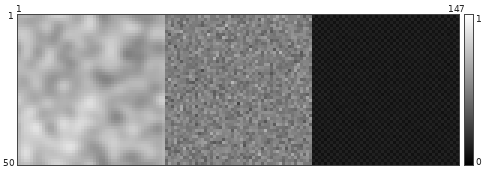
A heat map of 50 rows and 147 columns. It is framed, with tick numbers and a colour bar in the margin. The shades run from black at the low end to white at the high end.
It is made of 1 by 3 panels. Panel 1,1: high, blotchy. Panel 1,2: middling, fine-grained. Panel 1,3: very low, checkered, faint in contrast.
